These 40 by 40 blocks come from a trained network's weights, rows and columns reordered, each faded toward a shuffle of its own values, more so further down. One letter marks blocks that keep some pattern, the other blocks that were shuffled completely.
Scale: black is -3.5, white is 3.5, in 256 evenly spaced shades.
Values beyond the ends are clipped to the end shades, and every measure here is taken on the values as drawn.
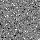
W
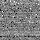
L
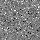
W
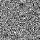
L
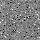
W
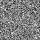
W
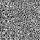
L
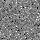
W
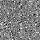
L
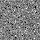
W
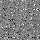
L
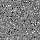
W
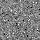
W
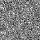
L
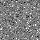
W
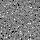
W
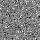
W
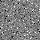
W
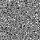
L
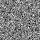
W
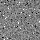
W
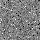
W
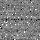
L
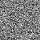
L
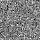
W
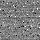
L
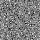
W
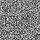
L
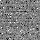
L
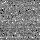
L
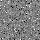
W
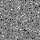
W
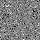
W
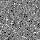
W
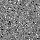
W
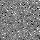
W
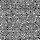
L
